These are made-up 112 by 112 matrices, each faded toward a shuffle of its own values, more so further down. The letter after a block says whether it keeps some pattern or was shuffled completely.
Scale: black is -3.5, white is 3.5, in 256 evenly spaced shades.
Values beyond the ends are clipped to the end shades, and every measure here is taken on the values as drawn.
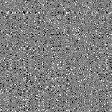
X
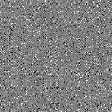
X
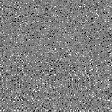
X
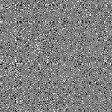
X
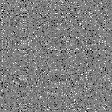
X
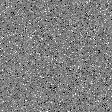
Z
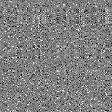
X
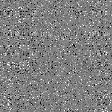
X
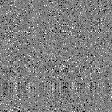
X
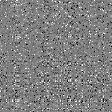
X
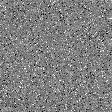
Z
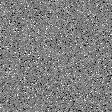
Z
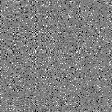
X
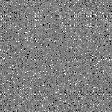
X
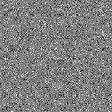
X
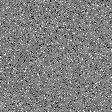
Z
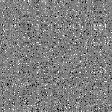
X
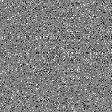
X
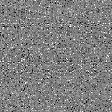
X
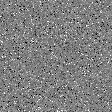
Z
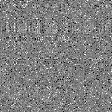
X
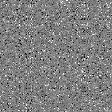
X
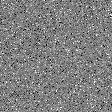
Z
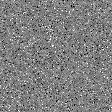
Z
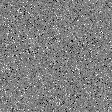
Z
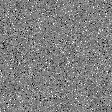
Z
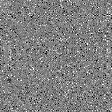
X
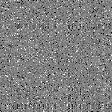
X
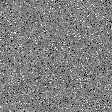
Z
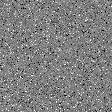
Z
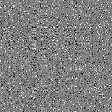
X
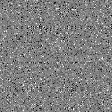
X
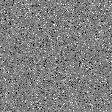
Z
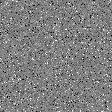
Z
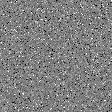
Z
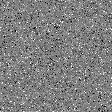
Z
